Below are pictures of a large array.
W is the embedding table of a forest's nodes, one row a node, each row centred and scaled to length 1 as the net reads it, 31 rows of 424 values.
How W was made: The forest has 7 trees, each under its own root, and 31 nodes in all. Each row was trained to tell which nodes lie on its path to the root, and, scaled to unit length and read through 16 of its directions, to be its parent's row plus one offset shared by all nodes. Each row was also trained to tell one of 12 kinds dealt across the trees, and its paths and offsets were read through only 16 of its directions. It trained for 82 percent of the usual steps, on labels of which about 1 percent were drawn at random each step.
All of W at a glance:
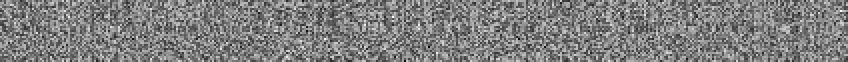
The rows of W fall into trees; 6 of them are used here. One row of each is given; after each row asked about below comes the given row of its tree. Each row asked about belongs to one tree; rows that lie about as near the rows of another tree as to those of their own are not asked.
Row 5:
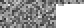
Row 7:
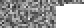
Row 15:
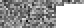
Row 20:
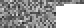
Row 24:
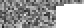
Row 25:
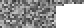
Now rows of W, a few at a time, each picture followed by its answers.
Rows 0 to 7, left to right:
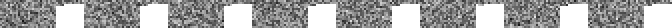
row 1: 25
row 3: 15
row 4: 25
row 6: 7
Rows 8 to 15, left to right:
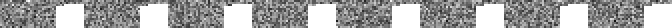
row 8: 7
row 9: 5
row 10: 15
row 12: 7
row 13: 15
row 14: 7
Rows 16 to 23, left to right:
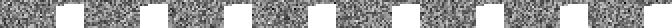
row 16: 5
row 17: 7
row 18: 24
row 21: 25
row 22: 24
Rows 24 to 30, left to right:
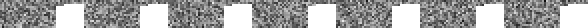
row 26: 15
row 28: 15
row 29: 7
